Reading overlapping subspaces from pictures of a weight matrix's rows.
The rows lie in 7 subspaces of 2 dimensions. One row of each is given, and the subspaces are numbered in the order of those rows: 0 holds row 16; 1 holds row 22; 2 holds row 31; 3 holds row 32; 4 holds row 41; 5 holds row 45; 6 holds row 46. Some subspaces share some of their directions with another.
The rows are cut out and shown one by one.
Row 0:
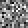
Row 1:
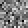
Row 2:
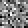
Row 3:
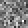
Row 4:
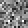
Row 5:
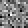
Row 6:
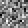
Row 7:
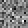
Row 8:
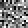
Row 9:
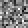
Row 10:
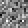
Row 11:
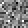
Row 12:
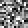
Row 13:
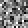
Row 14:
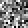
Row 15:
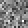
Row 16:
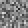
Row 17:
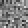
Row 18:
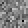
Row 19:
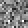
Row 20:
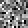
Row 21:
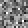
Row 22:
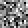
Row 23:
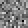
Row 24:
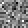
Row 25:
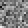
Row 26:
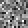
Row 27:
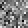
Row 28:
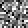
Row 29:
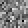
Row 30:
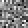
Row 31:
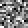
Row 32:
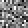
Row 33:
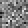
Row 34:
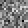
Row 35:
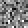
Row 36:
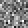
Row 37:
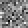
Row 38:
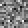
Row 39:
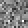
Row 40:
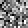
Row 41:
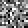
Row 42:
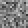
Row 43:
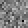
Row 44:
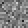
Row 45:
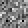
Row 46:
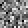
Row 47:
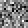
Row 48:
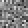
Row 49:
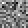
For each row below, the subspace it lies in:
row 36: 5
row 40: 4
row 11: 1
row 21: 6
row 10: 5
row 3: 1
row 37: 6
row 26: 0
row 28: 1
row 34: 0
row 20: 0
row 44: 1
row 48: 3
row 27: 2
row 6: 5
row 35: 4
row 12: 2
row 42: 1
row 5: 4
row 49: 1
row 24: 1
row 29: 5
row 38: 2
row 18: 5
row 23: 0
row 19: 4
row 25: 2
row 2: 4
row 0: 0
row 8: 3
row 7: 3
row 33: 6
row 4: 6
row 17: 3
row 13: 6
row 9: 6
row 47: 0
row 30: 3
